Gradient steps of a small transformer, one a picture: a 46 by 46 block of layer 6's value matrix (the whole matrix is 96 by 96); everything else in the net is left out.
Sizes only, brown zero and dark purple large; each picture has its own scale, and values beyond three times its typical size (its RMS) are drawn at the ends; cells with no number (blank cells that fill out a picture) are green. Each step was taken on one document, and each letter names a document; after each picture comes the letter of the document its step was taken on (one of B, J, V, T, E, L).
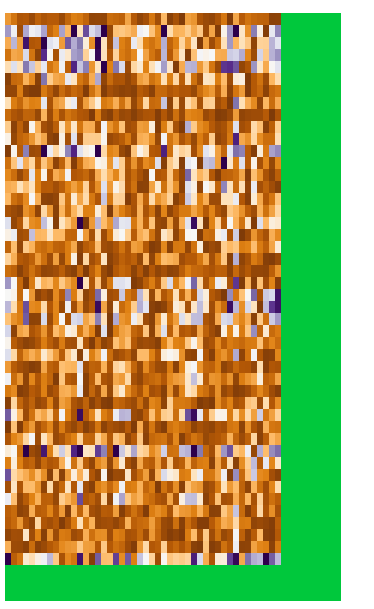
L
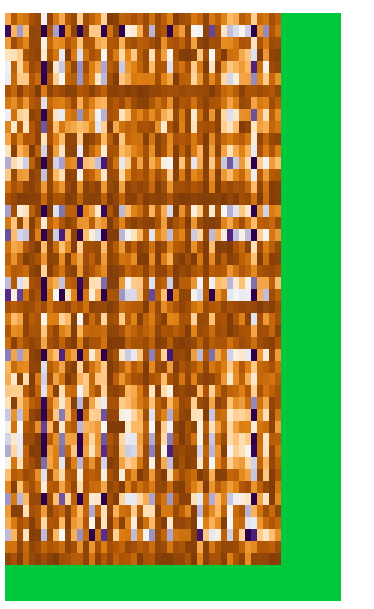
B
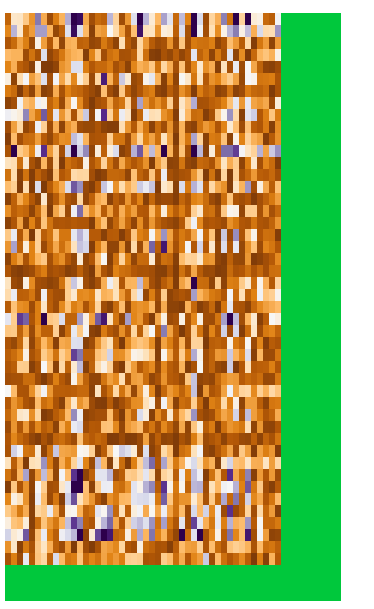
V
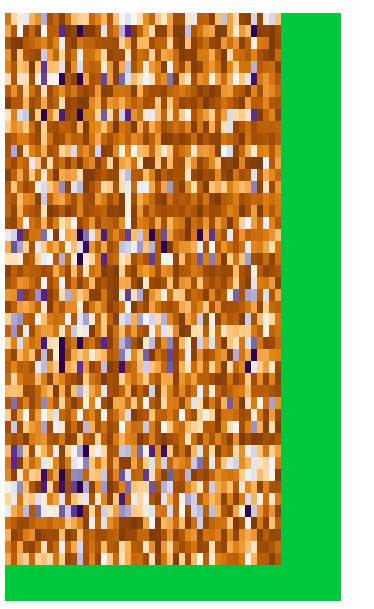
V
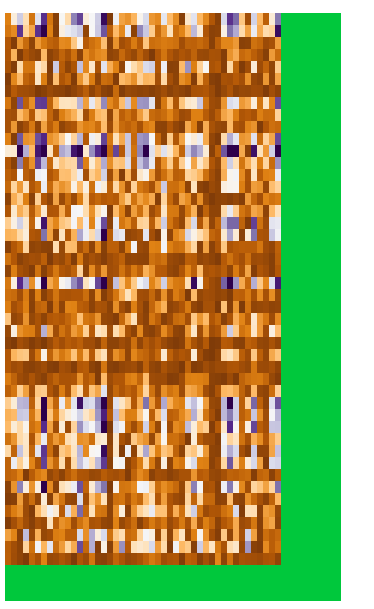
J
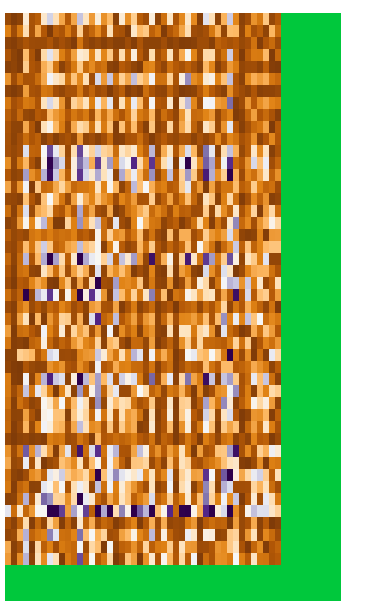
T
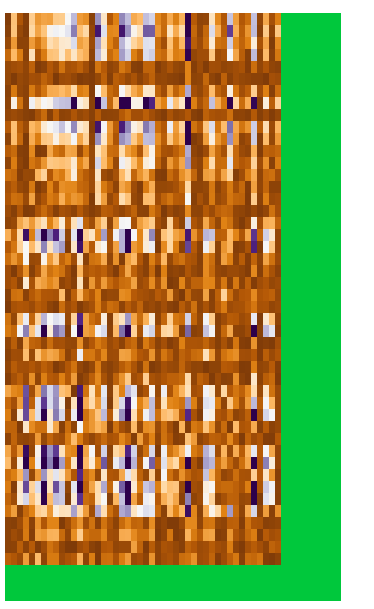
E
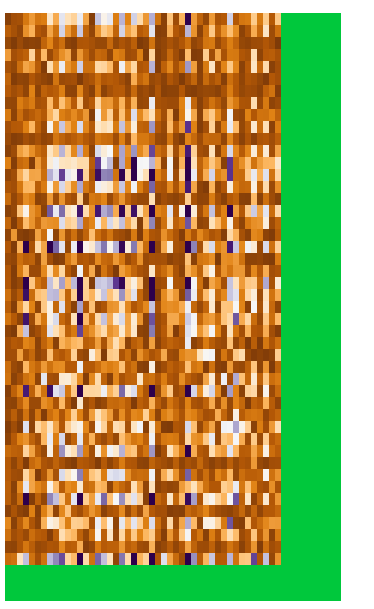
T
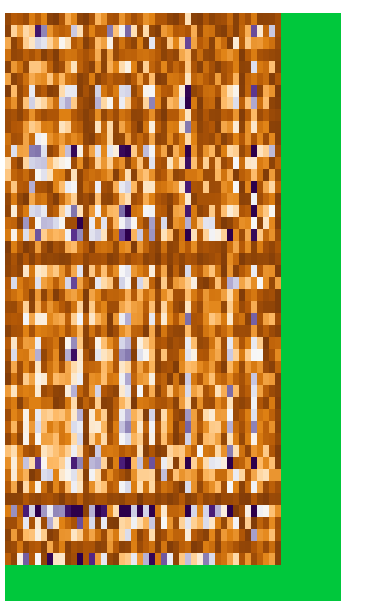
E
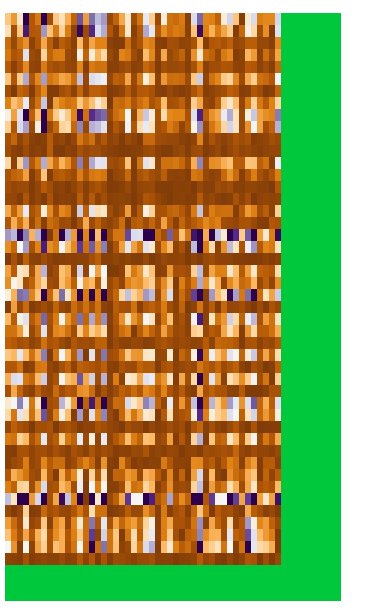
B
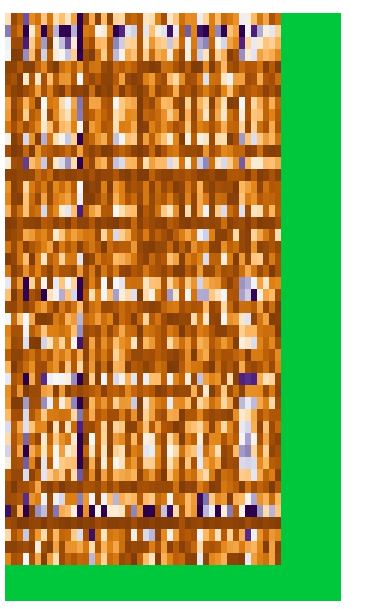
B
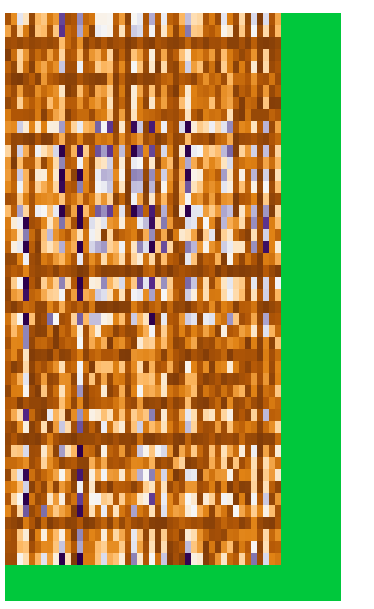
T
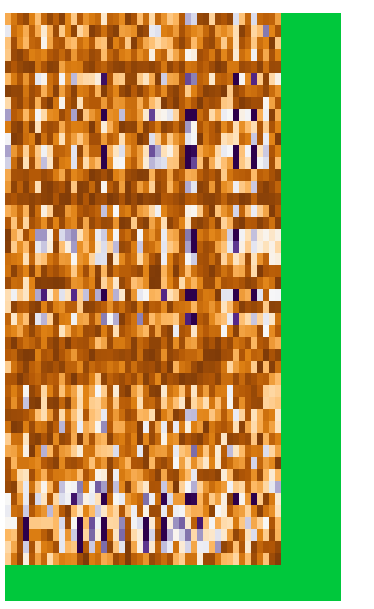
L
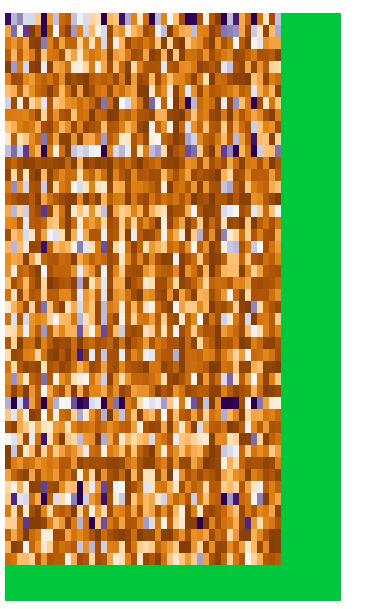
V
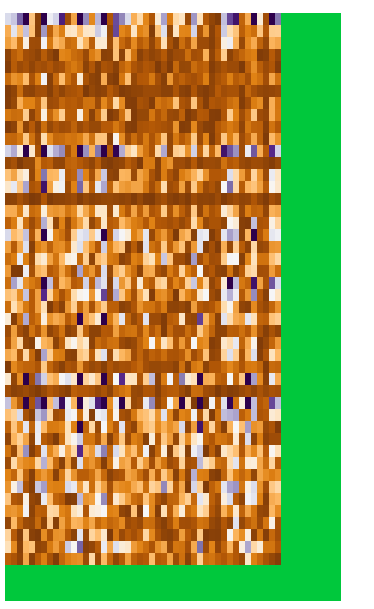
V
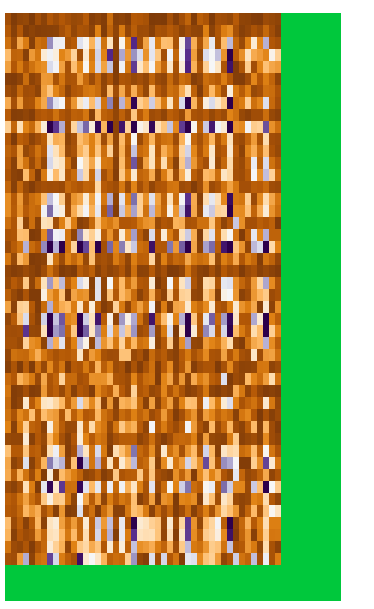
T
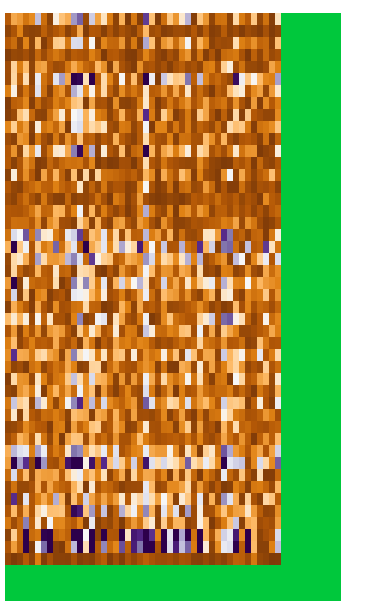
J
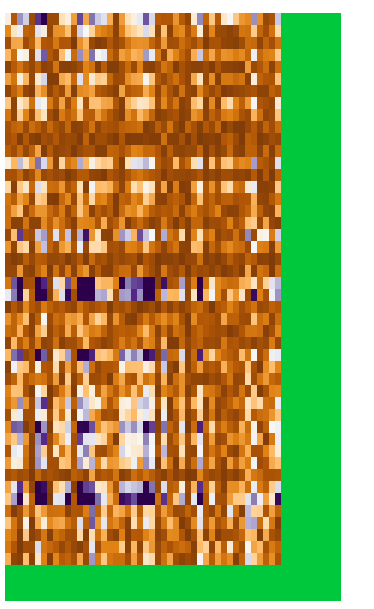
B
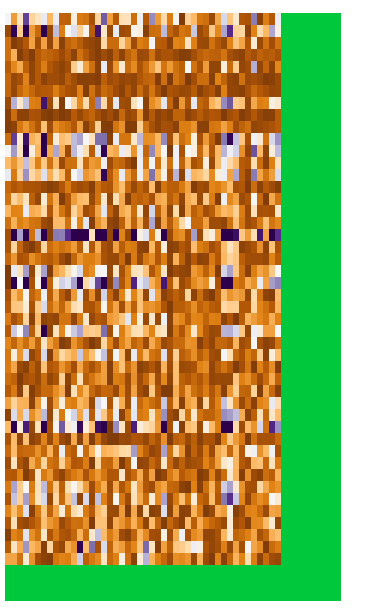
J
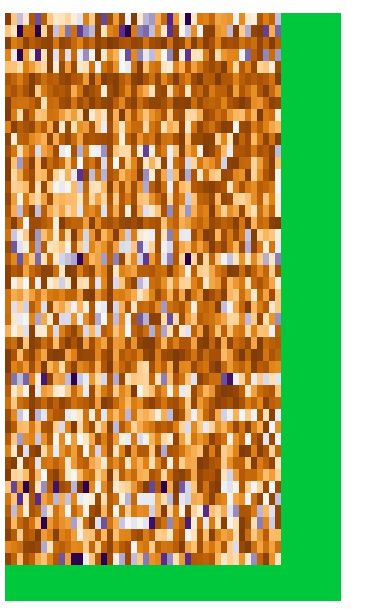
L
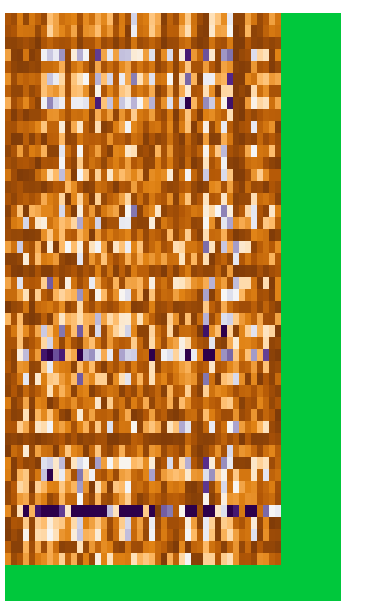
T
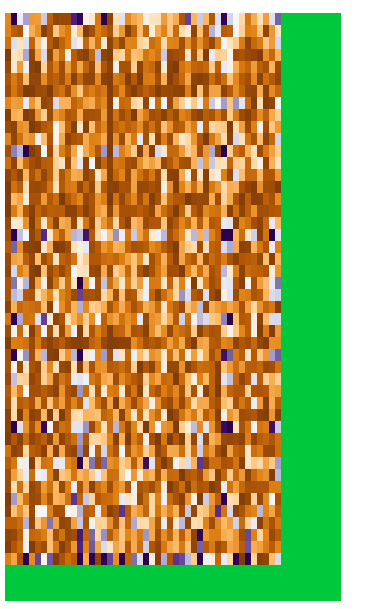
J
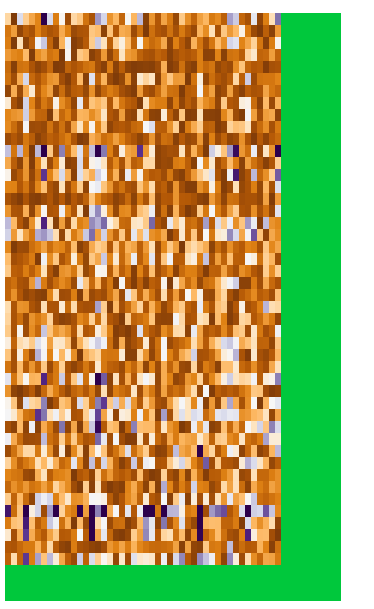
V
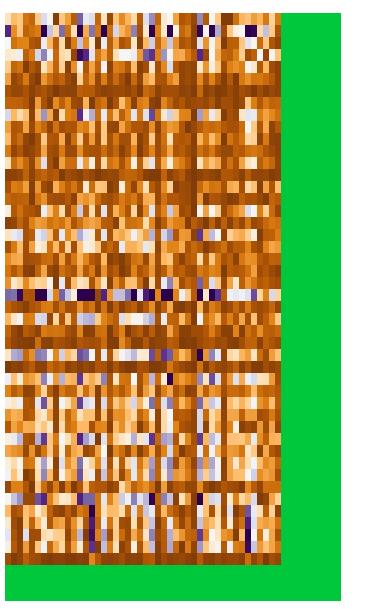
B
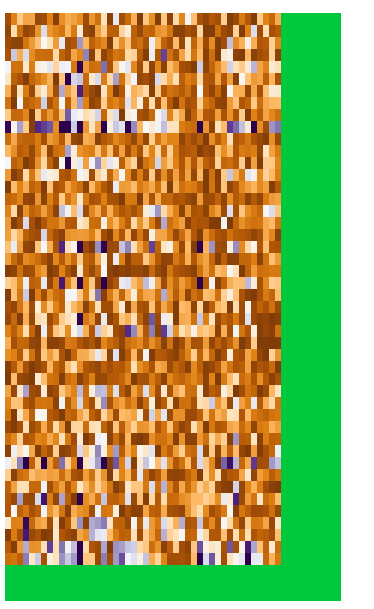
V
